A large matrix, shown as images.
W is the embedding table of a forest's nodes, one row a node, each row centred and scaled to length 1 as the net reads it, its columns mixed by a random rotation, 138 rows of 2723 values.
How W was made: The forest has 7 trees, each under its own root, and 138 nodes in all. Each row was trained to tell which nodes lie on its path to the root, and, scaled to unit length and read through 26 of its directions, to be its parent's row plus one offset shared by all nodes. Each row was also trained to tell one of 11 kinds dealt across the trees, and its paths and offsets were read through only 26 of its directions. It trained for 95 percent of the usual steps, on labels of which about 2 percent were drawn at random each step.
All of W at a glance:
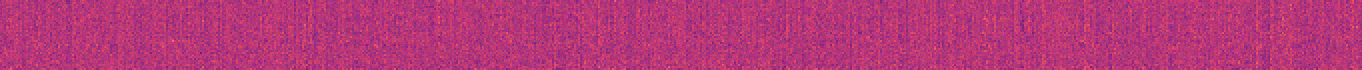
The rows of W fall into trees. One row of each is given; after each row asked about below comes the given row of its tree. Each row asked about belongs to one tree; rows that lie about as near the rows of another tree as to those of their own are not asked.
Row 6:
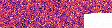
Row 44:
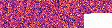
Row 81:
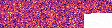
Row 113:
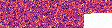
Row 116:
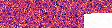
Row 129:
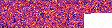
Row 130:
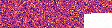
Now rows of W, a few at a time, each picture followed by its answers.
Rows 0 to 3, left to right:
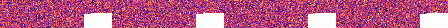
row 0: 6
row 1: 6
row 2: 130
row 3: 6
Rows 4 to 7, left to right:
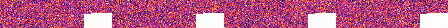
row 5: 130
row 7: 116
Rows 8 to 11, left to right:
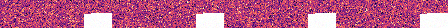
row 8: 6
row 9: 130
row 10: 44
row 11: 116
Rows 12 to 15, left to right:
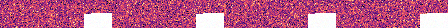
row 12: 81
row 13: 6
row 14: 81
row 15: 130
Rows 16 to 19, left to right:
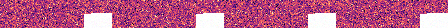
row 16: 6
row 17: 113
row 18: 130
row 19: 116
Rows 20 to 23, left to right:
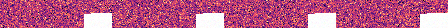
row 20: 113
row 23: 6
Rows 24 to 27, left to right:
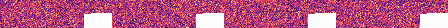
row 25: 44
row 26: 113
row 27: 81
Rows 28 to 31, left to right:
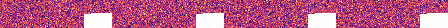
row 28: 129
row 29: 116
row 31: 6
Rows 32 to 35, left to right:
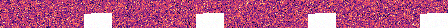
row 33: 116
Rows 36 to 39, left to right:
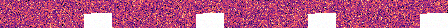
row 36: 44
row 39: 113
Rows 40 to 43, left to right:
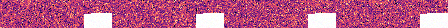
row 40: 6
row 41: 6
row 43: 130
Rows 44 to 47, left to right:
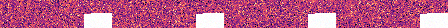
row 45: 116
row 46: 6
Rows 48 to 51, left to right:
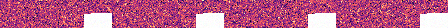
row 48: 44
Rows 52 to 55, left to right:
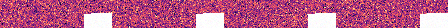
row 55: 116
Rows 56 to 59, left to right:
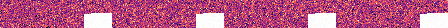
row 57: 6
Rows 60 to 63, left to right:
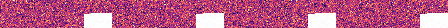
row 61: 113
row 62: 6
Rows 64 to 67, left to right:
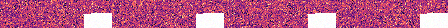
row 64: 116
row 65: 81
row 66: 113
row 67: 116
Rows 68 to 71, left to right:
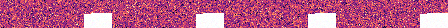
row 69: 81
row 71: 6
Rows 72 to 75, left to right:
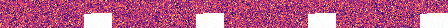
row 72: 113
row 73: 116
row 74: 6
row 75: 116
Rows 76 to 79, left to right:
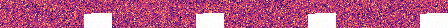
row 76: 113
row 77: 81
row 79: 6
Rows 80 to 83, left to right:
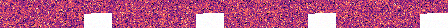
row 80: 116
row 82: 116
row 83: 81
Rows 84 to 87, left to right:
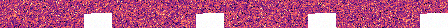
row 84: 6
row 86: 113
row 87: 6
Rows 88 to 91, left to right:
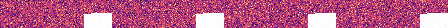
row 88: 116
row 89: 44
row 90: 113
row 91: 113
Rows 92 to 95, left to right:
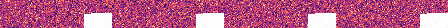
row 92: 129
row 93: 130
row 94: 113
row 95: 6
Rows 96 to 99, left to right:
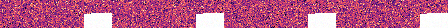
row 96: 130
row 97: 116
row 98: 130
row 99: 44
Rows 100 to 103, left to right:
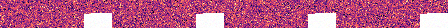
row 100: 44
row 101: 44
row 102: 6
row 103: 116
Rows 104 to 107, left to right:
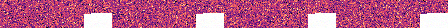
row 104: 130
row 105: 130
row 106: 116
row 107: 129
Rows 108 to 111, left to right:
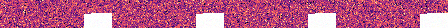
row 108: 81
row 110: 116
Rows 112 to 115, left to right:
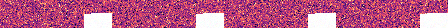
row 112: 129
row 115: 130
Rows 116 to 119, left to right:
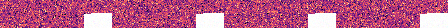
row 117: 6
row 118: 116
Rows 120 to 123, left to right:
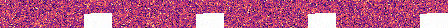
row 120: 6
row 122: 81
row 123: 113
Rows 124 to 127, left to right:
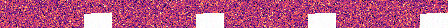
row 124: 6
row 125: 130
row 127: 81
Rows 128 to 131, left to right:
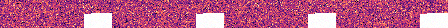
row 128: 116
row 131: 44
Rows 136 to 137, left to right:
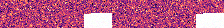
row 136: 113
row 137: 130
